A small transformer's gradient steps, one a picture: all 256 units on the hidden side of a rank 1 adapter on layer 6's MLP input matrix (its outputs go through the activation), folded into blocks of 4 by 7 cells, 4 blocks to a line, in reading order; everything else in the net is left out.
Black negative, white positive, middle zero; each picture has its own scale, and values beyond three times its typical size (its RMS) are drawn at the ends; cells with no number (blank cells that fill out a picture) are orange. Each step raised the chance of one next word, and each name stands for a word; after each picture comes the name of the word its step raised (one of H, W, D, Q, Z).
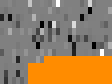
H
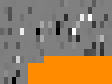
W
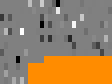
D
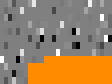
D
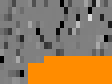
W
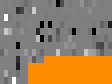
D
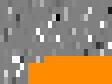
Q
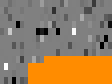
W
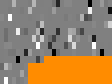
H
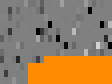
Q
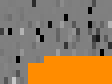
Q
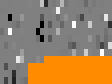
H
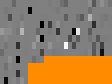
D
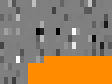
W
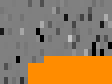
Q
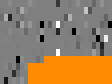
D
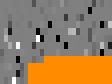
Q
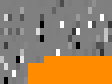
D
